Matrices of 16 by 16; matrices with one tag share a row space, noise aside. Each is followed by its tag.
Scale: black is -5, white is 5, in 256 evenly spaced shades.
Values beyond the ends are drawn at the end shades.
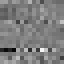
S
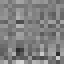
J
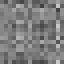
J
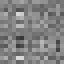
J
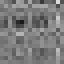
J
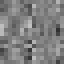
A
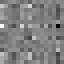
A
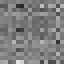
J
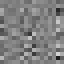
A
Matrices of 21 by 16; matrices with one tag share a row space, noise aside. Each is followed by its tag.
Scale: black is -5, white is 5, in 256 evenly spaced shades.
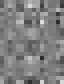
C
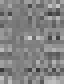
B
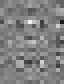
C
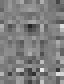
C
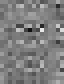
C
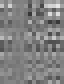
B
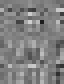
C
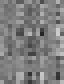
C
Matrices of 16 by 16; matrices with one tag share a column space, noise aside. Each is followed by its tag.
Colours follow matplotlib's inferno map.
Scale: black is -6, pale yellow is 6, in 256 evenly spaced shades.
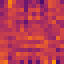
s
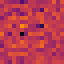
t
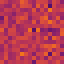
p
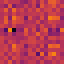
p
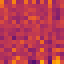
s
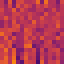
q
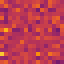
p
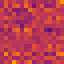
p
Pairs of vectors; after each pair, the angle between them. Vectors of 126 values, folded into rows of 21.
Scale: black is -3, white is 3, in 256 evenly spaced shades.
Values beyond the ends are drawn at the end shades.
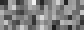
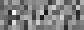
orthogonal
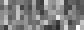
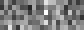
partly aligned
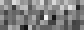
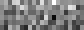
nearly parallel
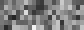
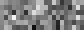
nearly opposite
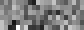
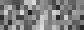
partly opposed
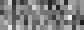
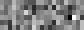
partly opposed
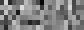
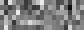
nearly opposite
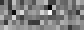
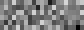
partly aligned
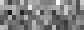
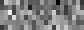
nearly opposite
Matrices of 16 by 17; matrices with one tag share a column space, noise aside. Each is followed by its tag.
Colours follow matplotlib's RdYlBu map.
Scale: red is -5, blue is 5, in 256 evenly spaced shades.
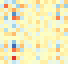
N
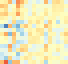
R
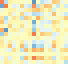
N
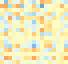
N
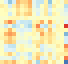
R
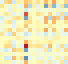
N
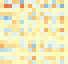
N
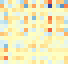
N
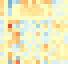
R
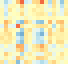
R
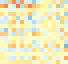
N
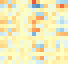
N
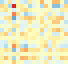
N
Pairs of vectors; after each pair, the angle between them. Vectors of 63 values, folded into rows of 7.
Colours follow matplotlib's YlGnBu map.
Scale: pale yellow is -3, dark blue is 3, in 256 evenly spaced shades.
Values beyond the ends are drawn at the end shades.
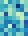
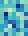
nearly parallel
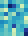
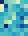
orthogonal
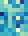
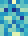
orthogonal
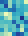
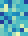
partly opposed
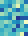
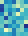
partly aligned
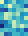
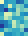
nearly parallel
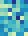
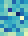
partly aligned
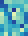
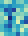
partly aligned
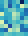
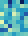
nearly parallel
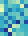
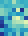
orthogonal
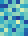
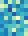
nearly opposite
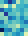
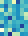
partly opposed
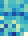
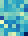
nearly opposite
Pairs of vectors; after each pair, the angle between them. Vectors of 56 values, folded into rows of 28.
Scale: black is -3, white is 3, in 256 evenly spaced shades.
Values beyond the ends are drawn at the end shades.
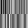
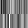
nearly parallel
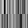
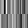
nearly parallel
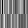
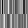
nearly parallel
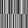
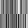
partly opposed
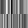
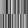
nearly opposite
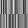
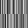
nearly opposite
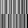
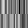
partly aligned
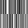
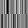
nearly opposite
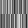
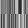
partly aligned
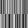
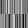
nearly parallel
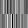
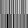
partly opposed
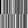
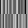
partly aligned
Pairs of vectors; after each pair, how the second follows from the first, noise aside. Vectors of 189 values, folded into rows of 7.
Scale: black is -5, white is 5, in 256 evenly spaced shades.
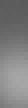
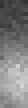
scaled up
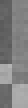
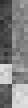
scaled up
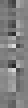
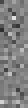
shuffled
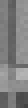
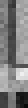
scaled up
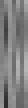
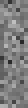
shuffled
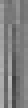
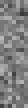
shuffled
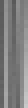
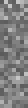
shuffled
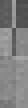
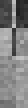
scaled up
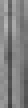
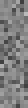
shuffled
